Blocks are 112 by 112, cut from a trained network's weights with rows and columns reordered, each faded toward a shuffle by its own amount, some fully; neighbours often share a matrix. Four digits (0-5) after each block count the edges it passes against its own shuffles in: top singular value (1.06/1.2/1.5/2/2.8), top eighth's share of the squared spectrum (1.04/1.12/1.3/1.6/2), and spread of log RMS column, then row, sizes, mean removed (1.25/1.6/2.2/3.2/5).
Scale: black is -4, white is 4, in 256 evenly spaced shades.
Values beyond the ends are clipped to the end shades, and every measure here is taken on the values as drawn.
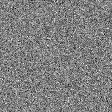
1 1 0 0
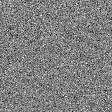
1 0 0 0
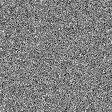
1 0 0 0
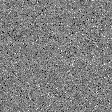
0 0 0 0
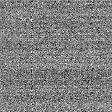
3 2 2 0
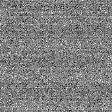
3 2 2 0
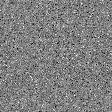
0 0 0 0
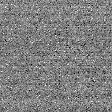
3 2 2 0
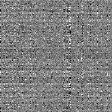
4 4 4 1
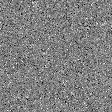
0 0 0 0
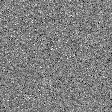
0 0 0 0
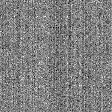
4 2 1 2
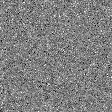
0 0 0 0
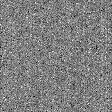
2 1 0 0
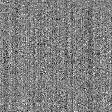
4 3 0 2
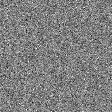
1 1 0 0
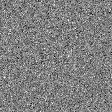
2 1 0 0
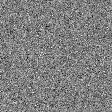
1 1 0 0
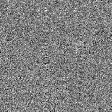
3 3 1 1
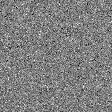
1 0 0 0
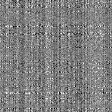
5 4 2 4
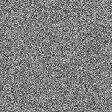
4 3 1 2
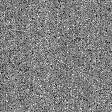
2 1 0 0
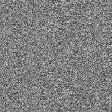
3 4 2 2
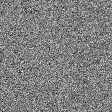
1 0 0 0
